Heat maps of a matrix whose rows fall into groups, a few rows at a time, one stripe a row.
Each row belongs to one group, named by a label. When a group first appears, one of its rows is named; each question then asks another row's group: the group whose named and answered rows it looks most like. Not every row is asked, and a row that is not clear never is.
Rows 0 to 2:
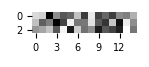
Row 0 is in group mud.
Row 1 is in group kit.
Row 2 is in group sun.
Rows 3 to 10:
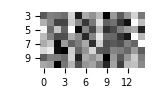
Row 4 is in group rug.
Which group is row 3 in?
sun
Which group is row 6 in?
rug
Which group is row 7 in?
mud
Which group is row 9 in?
sun
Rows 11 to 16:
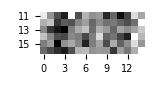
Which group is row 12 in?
mud
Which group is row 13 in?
kit
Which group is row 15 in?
rug
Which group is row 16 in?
kit
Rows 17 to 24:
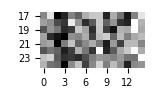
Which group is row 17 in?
mud
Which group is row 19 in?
kit
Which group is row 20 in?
kit
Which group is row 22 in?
kit
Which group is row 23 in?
mud
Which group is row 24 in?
rug
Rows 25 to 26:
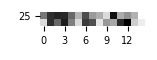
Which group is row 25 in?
kit
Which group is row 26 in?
rug
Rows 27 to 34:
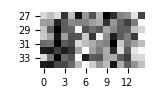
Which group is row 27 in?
sun
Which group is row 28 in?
mud
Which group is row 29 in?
rug
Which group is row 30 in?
mud
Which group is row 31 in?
kit
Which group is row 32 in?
kit
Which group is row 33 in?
rug
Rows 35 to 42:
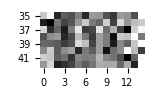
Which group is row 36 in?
kit
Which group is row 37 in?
rug
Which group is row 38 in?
kit
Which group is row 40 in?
sun
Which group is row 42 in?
mud
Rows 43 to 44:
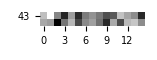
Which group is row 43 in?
sun
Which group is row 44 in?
sun
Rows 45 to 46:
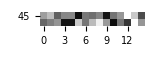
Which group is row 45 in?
sun
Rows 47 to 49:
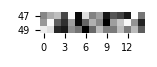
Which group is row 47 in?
sun
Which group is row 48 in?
sun
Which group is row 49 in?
rug
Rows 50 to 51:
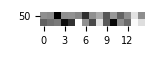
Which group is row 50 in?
rug
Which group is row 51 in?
kit
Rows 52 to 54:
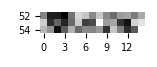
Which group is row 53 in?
rug
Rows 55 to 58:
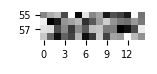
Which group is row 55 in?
sun
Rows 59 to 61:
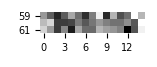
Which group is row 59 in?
rug
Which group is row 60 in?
mud
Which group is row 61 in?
mud
